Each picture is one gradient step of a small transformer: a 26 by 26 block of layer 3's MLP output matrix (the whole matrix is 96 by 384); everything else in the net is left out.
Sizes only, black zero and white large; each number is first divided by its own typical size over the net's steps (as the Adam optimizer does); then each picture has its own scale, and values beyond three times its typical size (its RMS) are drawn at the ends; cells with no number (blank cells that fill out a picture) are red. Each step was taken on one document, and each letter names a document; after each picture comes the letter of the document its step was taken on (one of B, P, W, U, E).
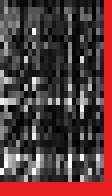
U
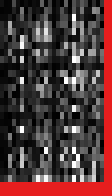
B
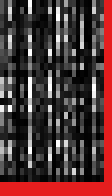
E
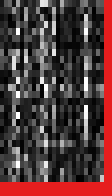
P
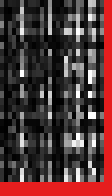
B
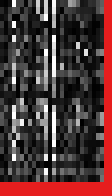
P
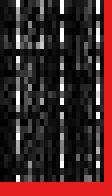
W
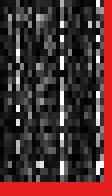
W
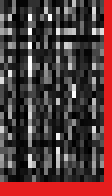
E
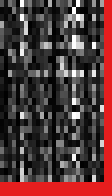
B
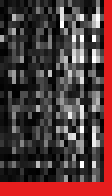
B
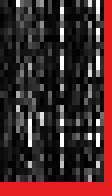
W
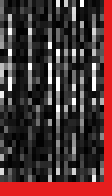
E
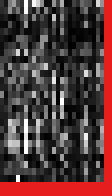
P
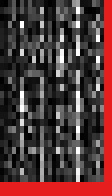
B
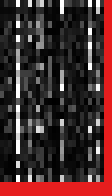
W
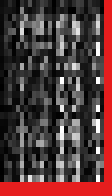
B
